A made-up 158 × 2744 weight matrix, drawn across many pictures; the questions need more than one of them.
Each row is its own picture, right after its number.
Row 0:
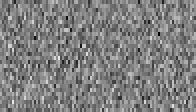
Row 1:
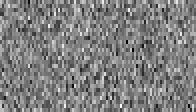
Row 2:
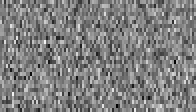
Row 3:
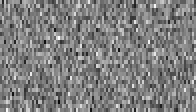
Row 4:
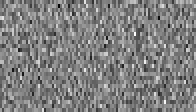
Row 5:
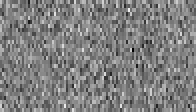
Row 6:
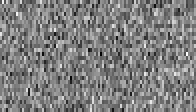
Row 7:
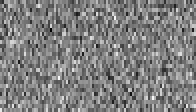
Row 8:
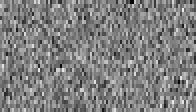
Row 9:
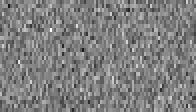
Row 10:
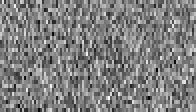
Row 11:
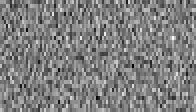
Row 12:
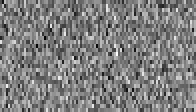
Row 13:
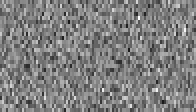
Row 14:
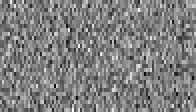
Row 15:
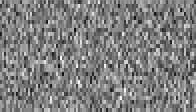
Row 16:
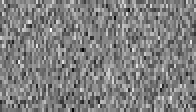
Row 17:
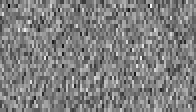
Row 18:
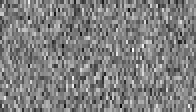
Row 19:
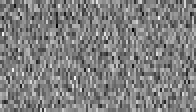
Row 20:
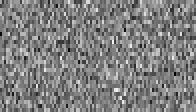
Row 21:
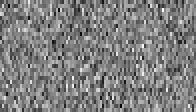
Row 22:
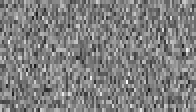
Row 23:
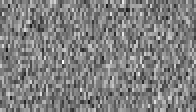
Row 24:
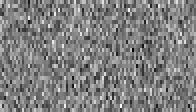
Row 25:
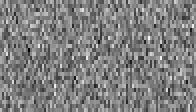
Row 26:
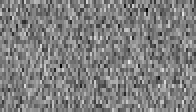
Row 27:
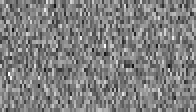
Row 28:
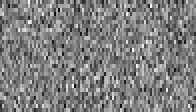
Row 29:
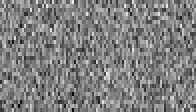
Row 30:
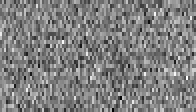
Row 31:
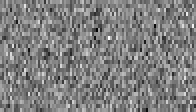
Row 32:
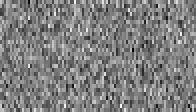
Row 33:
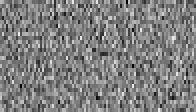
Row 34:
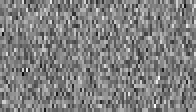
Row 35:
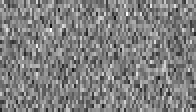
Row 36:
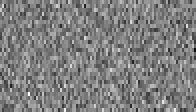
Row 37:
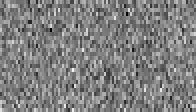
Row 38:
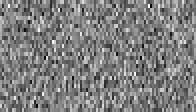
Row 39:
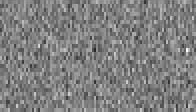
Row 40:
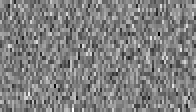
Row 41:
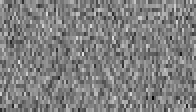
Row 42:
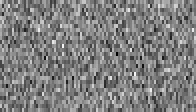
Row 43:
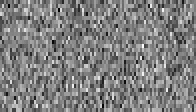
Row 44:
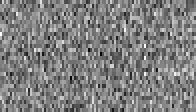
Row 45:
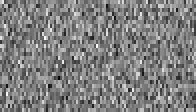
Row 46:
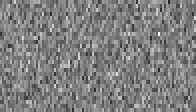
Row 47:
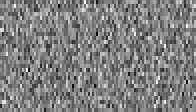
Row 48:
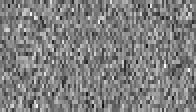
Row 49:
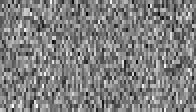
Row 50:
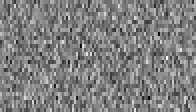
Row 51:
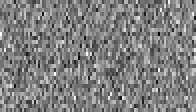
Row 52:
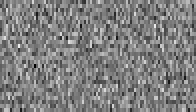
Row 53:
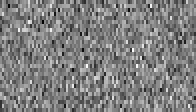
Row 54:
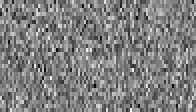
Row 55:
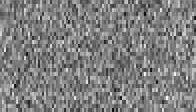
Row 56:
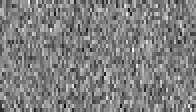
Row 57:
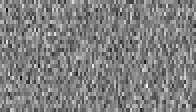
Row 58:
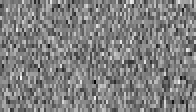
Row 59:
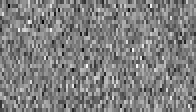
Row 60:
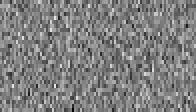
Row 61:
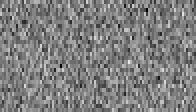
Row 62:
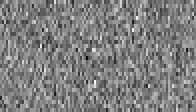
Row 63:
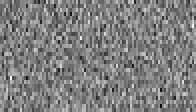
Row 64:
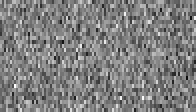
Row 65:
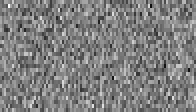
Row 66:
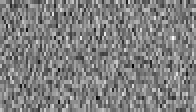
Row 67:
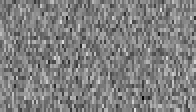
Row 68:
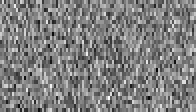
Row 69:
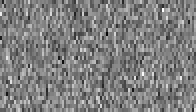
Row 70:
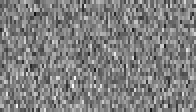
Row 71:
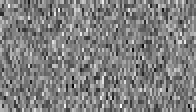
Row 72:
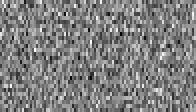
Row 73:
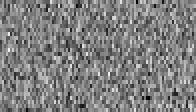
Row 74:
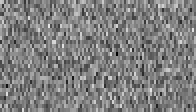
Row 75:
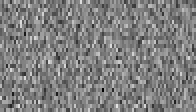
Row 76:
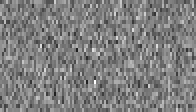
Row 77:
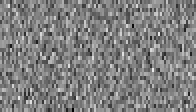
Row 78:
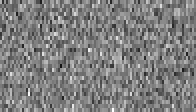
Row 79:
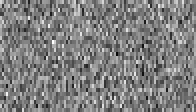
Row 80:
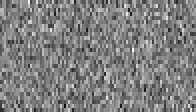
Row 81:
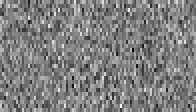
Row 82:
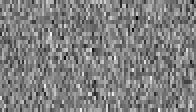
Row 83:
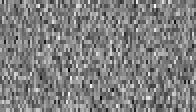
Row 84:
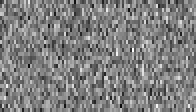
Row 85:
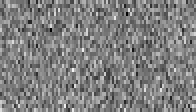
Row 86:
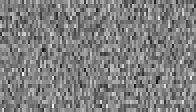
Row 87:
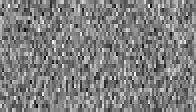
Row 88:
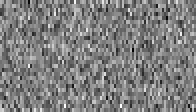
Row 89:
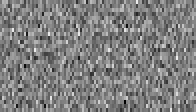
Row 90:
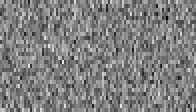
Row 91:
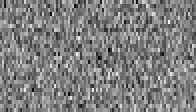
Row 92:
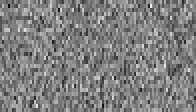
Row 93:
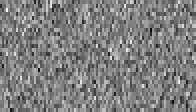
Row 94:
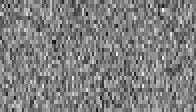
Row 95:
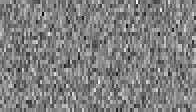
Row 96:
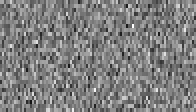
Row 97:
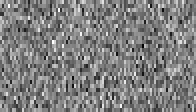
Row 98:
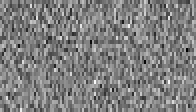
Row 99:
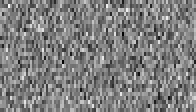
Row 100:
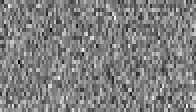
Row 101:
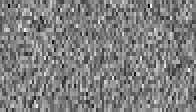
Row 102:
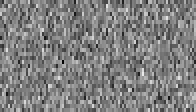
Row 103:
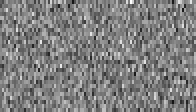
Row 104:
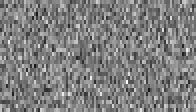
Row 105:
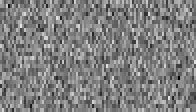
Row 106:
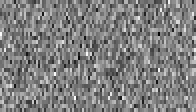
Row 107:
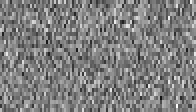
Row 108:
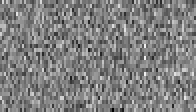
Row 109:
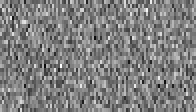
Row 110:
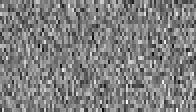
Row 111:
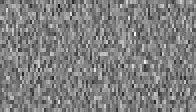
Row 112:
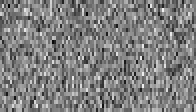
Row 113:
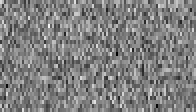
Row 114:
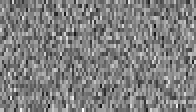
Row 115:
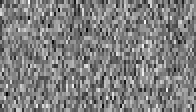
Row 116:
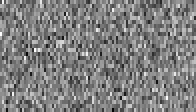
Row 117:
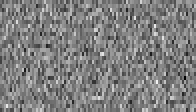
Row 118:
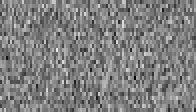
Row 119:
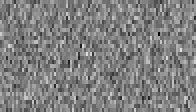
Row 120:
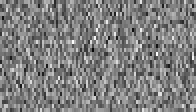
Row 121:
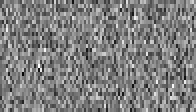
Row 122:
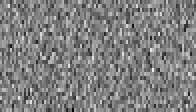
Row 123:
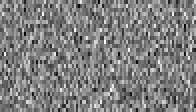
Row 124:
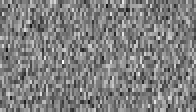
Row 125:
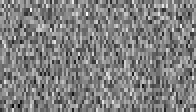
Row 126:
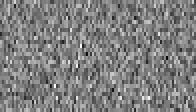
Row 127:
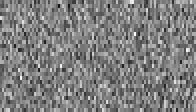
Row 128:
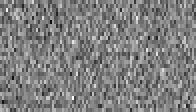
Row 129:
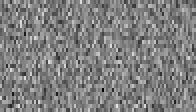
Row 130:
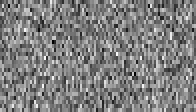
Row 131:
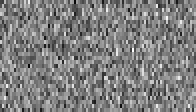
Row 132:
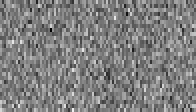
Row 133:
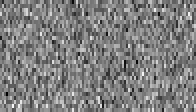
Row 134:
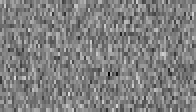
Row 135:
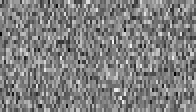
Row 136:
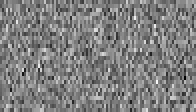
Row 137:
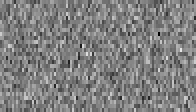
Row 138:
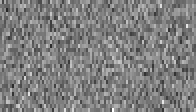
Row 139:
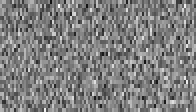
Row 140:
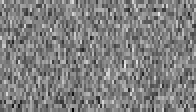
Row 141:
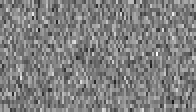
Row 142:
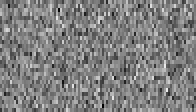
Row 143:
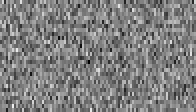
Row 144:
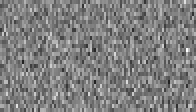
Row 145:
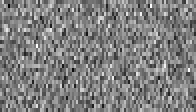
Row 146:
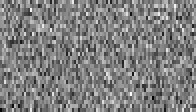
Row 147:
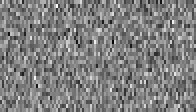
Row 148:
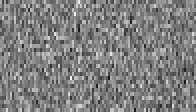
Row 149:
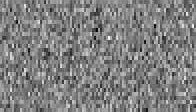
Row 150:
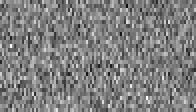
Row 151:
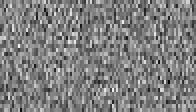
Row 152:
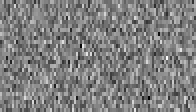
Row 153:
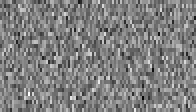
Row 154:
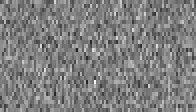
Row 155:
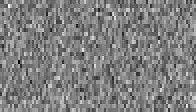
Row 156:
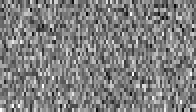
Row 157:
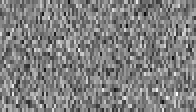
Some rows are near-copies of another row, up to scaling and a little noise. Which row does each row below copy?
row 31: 149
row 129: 75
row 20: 135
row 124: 23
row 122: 77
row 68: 10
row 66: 11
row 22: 104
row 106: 51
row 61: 26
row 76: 154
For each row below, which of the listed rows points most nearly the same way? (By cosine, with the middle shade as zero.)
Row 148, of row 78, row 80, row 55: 78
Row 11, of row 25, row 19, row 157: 19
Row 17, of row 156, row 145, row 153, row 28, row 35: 28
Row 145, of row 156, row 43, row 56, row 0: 43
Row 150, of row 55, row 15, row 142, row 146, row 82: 15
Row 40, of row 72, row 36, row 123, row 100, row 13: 72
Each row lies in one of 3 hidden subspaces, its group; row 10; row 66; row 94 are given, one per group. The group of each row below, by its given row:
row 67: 10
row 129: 10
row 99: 94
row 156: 94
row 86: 66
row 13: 10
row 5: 94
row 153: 10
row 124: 94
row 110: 66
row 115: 94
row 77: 10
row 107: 66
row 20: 10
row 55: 10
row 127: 66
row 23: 94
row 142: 94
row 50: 10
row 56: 94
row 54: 66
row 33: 66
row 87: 94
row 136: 66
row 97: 94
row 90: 94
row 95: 10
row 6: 10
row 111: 66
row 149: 66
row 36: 10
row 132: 94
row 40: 10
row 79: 94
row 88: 94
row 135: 10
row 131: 94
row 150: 10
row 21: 94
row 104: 66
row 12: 94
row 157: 10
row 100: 94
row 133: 94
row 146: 94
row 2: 10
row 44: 10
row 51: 10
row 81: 94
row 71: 94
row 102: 94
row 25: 66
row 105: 94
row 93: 66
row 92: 94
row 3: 10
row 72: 10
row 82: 66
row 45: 94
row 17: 94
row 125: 94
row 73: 10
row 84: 94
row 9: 94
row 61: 66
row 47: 66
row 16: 94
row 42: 94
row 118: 94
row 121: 66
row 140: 94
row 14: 10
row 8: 66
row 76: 66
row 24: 94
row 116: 10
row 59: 94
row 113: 94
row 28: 94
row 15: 10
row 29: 94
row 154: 66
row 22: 66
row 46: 10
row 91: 10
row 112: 94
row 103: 66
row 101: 94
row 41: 94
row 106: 10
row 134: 10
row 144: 66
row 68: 10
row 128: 66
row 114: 66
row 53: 94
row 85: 94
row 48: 94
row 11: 66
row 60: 10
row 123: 10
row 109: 66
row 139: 66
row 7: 94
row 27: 66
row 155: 94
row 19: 66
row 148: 10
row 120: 66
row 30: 10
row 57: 66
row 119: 10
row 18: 94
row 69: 94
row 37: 94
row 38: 94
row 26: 66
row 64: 10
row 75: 10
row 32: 94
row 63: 66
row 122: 10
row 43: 94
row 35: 94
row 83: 10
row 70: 66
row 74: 94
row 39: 66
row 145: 94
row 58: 66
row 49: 94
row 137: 10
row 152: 10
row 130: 94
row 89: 10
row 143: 10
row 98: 66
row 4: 66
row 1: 94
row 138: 10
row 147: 10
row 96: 10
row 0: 10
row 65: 94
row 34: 66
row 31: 66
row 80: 94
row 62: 66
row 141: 66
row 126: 10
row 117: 66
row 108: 10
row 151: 66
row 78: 10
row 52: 66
